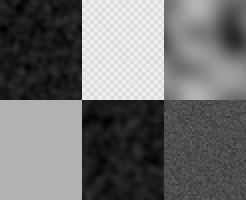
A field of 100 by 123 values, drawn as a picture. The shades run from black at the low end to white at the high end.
The table splits into 2 rows of 3 panels. Panel 1,1: very low, blotchy, faint in contrast. Panel 1,2: very high, checkered, faint in contrast. Panel 1,3: middling, smooth, strong in contrast. Panel 2,1: high, flat. Panel 2,2: very low, blotchy, faint in contrast. Panel 2,3: low, fine-grained, faint in contrast.
